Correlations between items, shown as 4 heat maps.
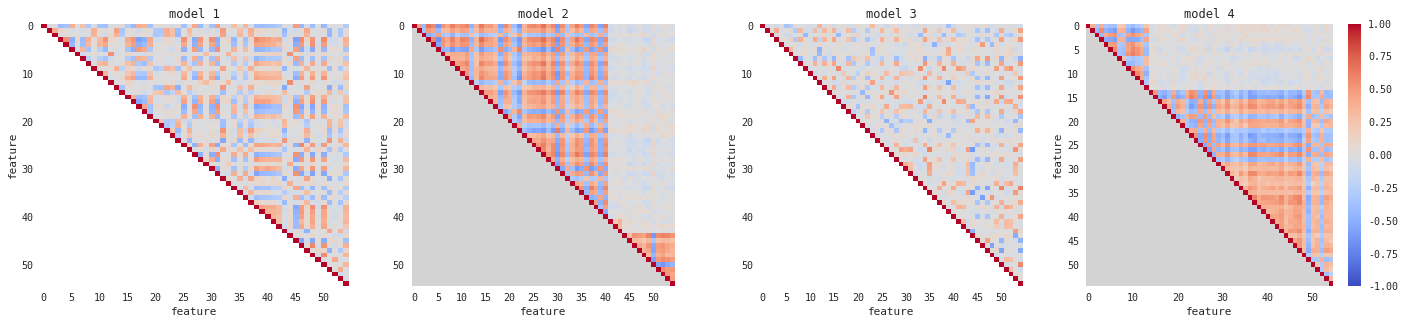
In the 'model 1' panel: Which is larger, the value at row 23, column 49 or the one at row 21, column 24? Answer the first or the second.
the second
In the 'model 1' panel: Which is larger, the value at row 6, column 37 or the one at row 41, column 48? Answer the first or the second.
the second
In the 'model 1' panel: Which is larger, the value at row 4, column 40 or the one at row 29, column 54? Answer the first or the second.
the first
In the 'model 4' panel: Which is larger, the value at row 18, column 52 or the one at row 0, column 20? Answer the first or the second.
the second
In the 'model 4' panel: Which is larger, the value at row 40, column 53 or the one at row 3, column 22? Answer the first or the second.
the first
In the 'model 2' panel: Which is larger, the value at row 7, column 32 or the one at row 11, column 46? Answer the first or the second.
the second
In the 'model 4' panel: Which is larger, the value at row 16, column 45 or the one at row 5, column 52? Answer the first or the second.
the first
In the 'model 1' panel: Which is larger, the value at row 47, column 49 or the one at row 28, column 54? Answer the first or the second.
the second
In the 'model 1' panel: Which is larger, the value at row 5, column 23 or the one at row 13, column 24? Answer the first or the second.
the first
